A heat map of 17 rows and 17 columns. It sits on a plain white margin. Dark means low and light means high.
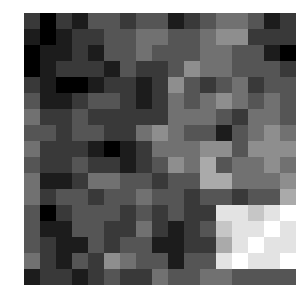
No regular stripes run through it. The bottom right is the roughest part. The bottom right is the ninth with the highest average. In the bottom right lies a patch that is higher than the rest. The top left is the ninth with the lowest average.
